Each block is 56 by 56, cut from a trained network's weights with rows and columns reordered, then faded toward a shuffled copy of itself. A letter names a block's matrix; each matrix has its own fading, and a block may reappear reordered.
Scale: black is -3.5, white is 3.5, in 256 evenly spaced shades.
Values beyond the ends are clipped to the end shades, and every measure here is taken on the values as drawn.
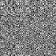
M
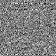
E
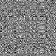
M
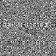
E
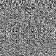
E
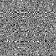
E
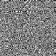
E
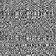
M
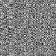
M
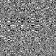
E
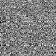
E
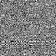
E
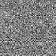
E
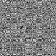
M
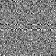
E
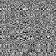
M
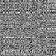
M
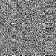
E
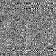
E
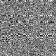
E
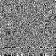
E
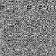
M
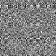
E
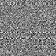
E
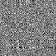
E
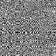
E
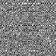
E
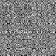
M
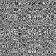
M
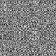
M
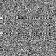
E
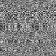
M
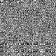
E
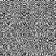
M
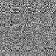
M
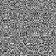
M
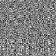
M
